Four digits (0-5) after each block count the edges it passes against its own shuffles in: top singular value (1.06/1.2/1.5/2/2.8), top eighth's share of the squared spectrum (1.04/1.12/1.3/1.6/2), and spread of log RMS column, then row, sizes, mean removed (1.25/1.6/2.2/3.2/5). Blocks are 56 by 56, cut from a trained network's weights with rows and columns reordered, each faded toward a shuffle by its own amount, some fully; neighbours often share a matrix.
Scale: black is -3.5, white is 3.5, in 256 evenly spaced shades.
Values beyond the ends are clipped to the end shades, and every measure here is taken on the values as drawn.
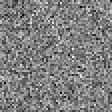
0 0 0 0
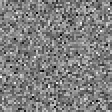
0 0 0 0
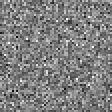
0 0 0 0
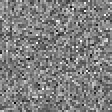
1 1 0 0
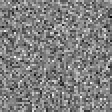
0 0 0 0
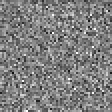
0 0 0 0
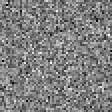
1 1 0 0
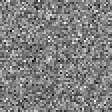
0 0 0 0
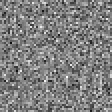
3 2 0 0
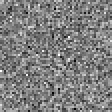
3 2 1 0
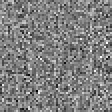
2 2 2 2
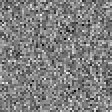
1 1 0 0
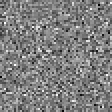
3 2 0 1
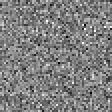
0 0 0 0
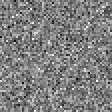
0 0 0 0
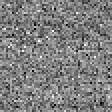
2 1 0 0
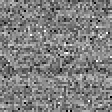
2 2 0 0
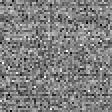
2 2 0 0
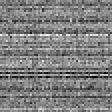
5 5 0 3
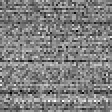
4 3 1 2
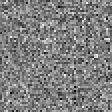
2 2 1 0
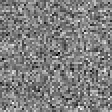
3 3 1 0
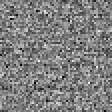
1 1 0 1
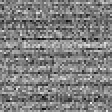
4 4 1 2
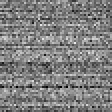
4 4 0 2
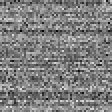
4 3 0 2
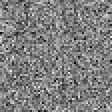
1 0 0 0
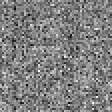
2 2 1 1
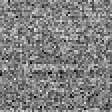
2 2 0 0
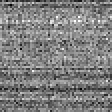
4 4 0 2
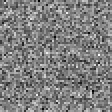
2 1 0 0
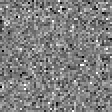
2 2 0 0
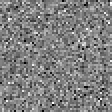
1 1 0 0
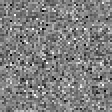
3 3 1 1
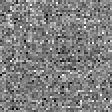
3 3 1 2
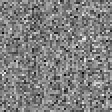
1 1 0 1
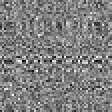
4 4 0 3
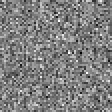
2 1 0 0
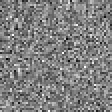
3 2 0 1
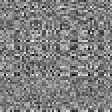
4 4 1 3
